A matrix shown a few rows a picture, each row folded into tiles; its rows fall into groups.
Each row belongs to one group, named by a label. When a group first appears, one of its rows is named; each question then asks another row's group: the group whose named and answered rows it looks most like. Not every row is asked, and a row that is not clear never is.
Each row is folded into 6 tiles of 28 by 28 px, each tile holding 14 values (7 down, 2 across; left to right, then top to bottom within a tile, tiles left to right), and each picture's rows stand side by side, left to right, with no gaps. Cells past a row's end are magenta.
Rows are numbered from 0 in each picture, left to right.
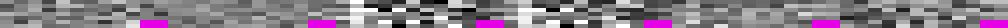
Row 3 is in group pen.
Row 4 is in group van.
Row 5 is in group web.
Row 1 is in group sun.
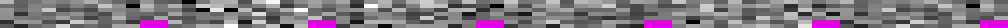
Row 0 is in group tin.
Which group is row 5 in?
tin
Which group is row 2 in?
sun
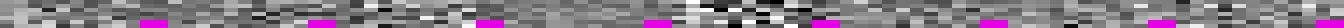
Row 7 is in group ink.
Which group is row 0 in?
pen
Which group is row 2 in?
sun
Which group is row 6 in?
ink
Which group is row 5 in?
pen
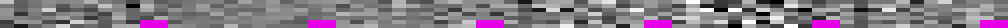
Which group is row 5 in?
web
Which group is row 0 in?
tin
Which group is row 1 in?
tin
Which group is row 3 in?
web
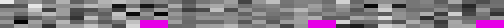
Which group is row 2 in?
tin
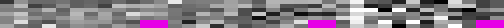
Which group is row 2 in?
pen
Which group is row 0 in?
van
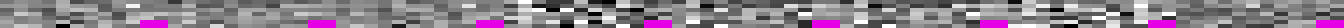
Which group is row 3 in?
pen
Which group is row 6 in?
ink
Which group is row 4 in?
van
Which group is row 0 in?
ink
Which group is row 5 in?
van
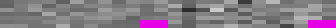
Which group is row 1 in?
web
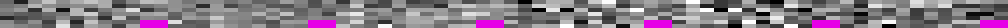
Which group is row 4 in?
pen
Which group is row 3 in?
web
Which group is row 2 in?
van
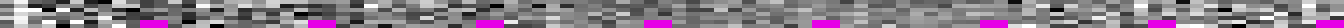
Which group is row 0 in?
pen
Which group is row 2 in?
sun
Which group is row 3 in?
tin
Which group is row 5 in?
van
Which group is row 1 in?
sun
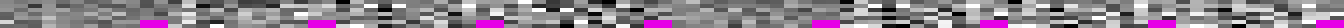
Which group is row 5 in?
ink
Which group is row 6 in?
ink
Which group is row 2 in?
ink
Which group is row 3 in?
pen
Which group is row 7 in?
ink
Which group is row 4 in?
pen
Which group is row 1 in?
van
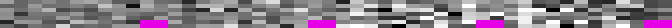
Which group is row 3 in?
pen
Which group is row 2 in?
ink
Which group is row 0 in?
tin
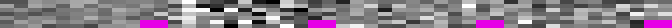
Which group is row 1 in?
pen
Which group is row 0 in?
sun
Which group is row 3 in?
van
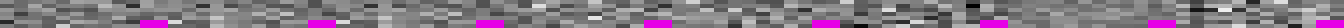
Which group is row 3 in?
sun
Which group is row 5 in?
tin
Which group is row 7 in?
web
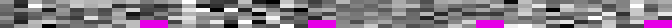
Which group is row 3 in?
ink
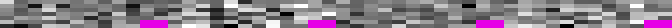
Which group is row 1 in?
ink
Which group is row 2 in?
tin
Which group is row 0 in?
tin
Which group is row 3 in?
ink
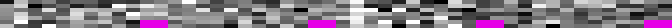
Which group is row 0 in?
van
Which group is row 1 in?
pen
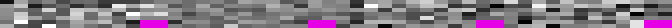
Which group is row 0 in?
van
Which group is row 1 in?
tin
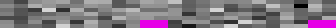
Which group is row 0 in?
web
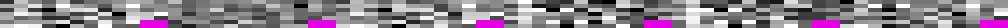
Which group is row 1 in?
tin
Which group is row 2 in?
ink
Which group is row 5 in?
ink
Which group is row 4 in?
pen
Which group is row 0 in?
ink
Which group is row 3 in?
pen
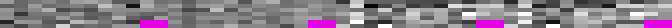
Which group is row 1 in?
web
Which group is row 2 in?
van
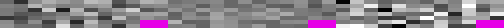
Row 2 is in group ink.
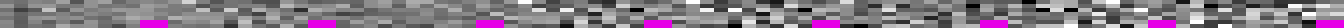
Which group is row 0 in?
web
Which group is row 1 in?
pen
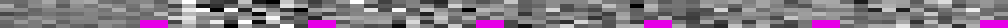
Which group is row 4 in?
web
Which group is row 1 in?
pen
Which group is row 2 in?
pen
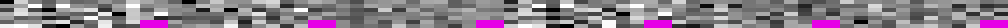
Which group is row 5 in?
sun
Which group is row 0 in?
ink
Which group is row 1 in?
web
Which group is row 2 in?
web
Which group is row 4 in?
tin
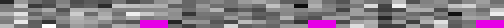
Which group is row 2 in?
ink
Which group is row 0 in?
van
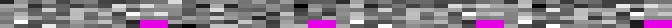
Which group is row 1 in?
tin
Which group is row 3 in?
van
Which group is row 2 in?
van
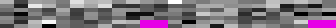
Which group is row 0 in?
sun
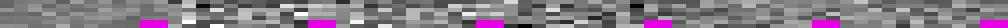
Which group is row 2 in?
van
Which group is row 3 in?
tin
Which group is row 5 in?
pen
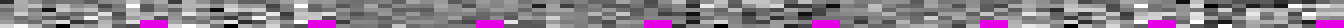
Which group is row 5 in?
sun
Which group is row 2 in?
tin
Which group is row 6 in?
ink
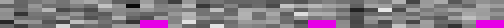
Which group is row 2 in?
web
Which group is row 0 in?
tin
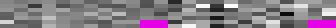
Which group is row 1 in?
ink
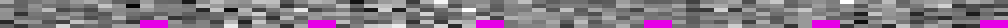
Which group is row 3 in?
pen
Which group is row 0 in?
tin
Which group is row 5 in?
sun
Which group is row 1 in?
web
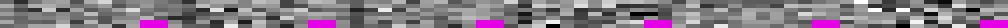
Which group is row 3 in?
sun
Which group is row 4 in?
van
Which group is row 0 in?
web
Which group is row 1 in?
web
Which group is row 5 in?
pen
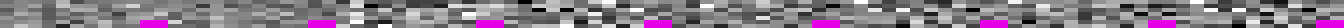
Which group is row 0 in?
ink
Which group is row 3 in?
web
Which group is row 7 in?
pen
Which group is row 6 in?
sun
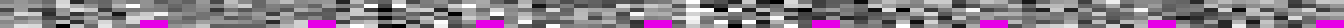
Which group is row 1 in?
sun
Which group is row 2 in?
ink
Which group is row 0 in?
ink
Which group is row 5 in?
web
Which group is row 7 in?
web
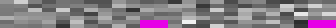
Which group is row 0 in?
pen
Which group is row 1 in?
van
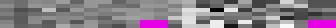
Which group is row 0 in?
web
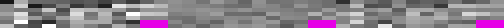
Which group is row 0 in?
van
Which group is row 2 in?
van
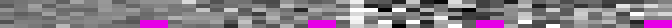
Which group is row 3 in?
van
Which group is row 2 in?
pen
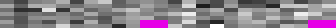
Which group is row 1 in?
van
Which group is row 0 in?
web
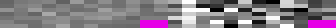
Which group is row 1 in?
pen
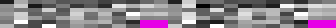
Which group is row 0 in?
van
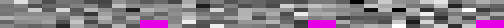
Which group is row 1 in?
van
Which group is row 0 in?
pen
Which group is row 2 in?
web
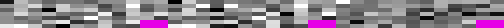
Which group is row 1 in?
ink
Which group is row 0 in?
ink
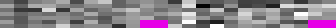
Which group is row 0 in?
web
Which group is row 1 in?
van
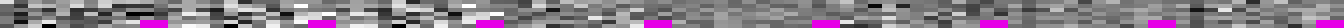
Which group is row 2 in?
ink
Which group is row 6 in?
web
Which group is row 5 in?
tin
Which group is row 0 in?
sun
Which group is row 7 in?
web
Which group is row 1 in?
ink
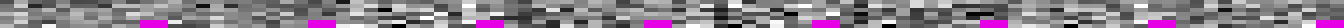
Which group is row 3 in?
web
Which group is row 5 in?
sun
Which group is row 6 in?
ink
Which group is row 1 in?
tin
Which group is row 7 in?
sun
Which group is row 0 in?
van
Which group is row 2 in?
ink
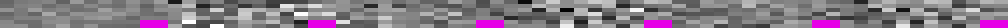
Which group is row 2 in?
tin
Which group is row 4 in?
sun
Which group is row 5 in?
web
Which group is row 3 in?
web
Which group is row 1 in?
van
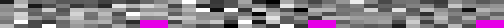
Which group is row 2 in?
pen
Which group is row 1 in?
pen
